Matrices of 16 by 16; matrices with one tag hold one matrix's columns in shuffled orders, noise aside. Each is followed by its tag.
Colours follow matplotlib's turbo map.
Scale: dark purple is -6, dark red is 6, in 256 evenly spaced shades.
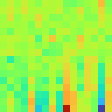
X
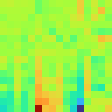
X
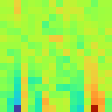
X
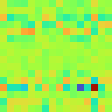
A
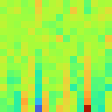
X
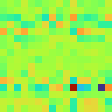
A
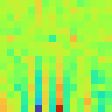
X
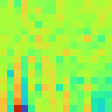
X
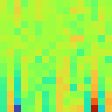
X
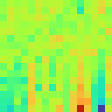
X
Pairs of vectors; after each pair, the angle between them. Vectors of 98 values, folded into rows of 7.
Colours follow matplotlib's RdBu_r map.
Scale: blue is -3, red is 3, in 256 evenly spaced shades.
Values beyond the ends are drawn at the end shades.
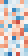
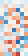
orthogonal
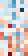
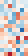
partly aligned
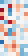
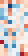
nearly opposite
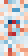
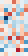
orthogonal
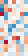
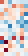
partly aligned
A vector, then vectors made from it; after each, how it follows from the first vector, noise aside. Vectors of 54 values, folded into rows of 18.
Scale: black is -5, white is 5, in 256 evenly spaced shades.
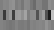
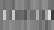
negated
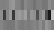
copied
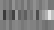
sign-scrambled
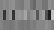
copied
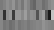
copied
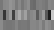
copied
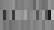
copied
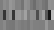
copied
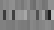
copied
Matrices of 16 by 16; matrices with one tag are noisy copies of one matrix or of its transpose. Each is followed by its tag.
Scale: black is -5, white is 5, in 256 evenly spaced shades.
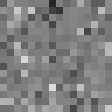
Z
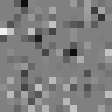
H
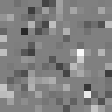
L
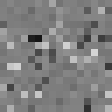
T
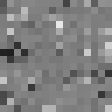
Z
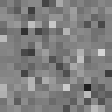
L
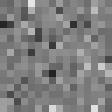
H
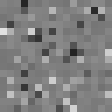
H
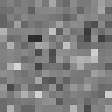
T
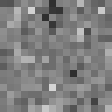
Z
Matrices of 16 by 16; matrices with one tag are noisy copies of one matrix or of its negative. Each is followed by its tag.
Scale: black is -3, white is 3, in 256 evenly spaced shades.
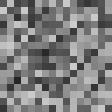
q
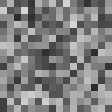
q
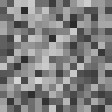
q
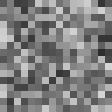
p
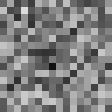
q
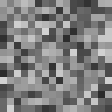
p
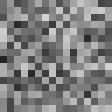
p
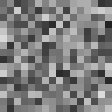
p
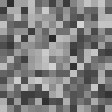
q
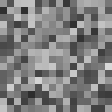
q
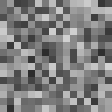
p
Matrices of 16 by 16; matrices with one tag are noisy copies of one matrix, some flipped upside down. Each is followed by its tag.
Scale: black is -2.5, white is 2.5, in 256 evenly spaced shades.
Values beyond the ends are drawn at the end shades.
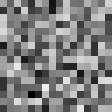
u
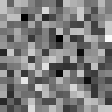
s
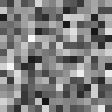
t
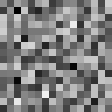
u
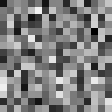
u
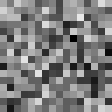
s
